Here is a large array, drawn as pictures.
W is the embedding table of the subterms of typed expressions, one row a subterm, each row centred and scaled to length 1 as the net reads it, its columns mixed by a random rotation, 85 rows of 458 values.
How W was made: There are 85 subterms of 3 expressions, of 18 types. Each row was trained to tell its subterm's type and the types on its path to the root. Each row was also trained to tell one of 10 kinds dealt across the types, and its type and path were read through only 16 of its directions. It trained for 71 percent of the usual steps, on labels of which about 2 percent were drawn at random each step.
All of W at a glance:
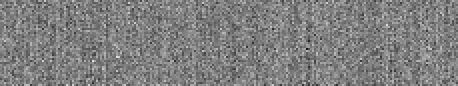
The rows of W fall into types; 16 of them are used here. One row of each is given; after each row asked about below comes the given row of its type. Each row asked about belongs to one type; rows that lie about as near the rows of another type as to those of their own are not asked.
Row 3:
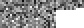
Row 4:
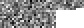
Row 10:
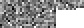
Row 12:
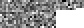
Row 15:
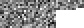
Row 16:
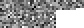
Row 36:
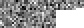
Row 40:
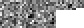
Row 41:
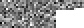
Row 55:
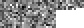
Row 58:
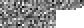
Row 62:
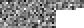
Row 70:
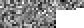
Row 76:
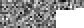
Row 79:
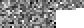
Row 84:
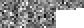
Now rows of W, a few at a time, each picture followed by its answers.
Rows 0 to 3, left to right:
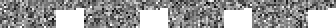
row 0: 84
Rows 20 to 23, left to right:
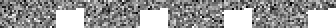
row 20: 10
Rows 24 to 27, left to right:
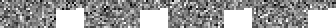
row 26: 55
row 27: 10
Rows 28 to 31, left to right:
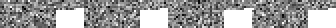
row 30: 4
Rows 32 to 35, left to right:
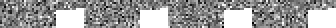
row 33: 41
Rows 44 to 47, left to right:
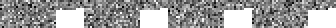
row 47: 70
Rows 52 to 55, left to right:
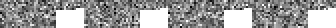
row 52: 15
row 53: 41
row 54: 15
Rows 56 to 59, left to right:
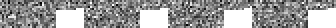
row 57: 40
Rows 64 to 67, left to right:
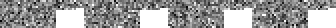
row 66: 84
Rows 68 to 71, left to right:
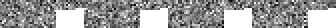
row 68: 84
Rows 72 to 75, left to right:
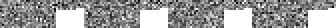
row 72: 3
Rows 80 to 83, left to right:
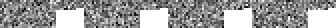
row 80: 70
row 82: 15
